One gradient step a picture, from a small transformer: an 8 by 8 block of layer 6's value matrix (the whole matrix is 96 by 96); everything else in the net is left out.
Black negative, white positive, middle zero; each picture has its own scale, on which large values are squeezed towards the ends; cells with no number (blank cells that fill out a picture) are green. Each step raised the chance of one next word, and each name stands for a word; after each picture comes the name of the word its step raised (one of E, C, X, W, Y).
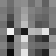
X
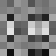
X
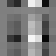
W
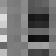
W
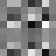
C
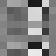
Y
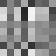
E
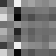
Y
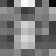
W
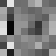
Y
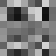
E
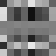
E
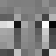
C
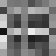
X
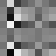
C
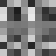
E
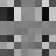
E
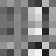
Y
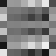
Y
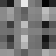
W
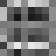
E
